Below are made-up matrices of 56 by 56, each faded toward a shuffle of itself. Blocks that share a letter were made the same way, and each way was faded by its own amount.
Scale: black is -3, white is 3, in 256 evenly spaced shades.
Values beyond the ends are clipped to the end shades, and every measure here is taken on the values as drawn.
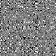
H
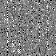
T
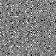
H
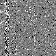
T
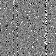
T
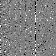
T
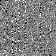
T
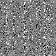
T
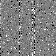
T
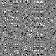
H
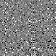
H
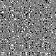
H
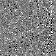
T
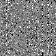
T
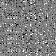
H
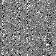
T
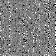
T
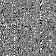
T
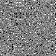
H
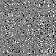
H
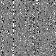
T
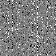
T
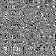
H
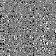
H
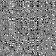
H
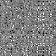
H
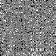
H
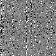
T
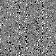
T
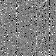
T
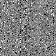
T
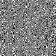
T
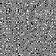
H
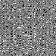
H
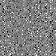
H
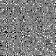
H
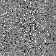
T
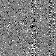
T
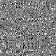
H
